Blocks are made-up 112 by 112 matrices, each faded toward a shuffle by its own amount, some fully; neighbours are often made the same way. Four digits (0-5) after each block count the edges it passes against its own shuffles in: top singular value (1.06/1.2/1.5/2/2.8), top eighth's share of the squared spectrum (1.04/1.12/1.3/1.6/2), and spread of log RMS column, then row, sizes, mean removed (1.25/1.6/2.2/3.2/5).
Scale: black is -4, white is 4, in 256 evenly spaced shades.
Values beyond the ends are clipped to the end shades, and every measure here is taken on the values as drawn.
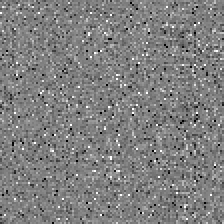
3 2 1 0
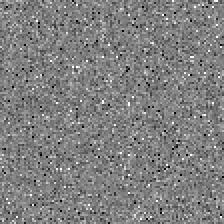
0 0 0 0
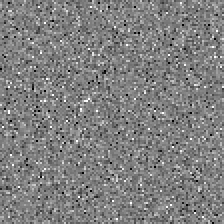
0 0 0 0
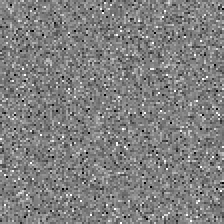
0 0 0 0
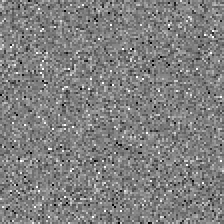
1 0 0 1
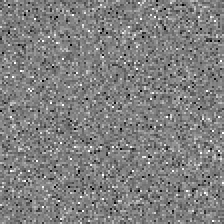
0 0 0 1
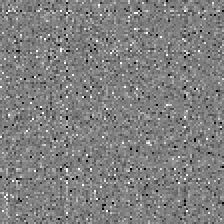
4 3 2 2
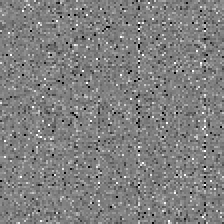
4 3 2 1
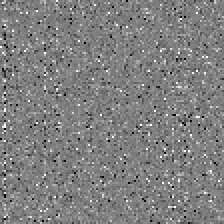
2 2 2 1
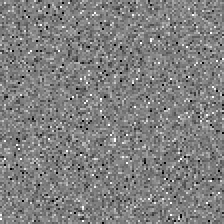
0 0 0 0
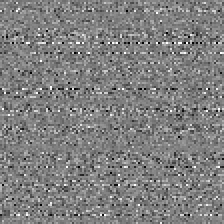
2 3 0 4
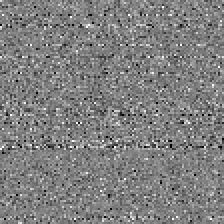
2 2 0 3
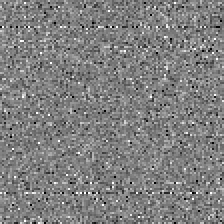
2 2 0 3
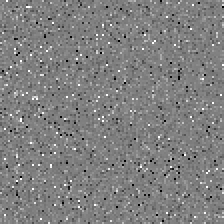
0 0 0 0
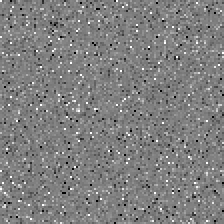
0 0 0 0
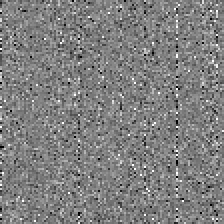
2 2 3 0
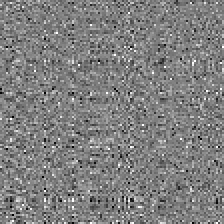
5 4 3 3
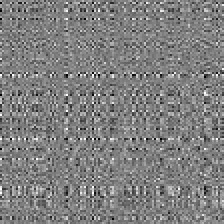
5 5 4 4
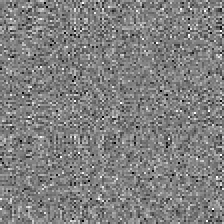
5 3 2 2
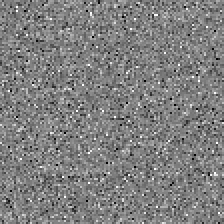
2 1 0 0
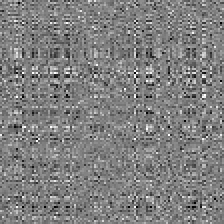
5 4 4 3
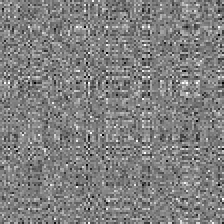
5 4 3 3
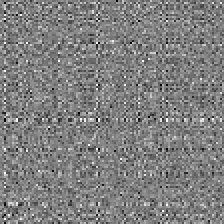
5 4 3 3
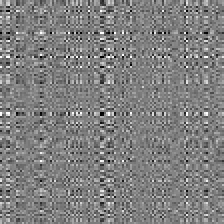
5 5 4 4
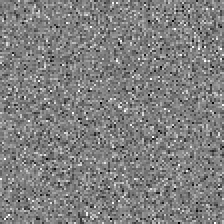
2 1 0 0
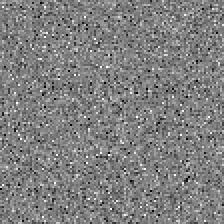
2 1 0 0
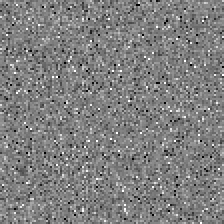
3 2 0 0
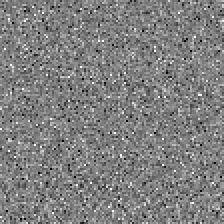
3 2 0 0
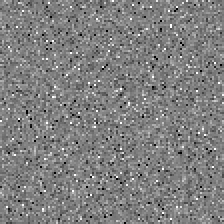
0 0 0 0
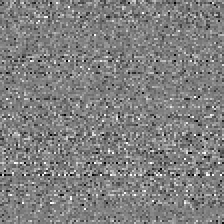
2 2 0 4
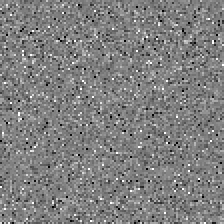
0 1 0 1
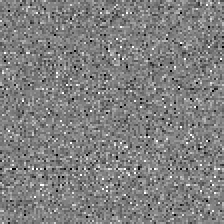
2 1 0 2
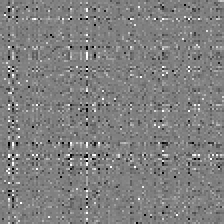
5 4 3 3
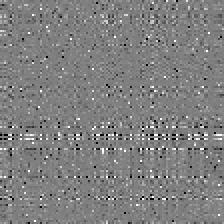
5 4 3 3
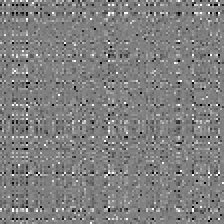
5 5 3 3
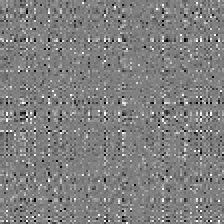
5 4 3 3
